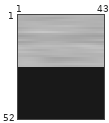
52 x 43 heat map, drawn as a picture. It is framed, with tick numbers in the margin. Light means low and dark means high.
The table splits into 2 rows of 1 panel. Panel 1,1: low, streaked across, faint in contrast. Panel 2,1: very high, flat.
